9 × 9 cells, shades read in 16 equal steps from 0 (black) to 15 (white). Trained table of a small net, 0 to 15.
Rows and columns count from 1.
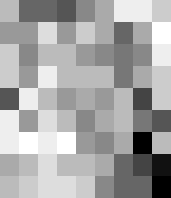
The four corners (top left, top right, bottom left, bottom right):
11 12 11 0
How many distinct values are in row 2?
6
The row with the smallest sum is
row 8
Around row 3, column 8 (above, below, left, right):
10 10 7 14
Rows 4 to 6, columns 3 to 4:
14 11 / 11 9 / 13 11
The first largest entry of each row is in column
7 9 9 3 2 1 2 3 3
